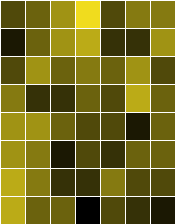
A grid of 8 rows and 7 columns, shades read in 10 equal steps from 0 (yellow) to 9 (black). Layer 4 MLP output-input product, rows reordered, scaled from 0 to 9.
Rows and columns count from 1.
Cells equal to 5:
12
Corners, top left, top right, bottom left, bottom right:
6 4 2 8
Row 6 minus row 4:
-1 -3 1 1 1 3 0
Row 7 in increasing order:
2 4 4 6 6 7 7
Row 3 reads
6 3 5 4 5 3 6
